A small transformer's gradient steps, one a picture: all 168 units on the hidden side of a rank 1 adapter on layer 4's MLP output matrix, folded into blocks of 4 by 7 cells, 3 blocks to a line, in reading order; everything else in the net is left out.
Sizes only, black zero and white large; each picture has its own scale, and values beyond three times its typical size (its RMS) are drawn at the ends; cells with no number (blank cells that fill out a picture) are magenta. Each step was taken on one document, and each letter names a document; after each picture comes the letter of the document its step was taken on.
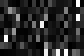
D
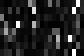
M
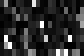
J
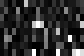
J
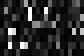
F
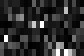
D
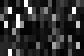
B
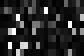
F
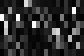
M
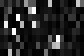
B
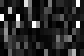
M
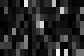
J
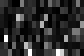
D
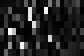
F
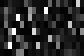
F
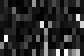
D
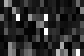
J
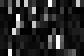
B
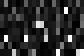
J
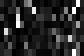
M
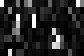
B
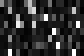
B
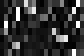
M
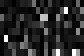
D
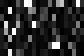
B
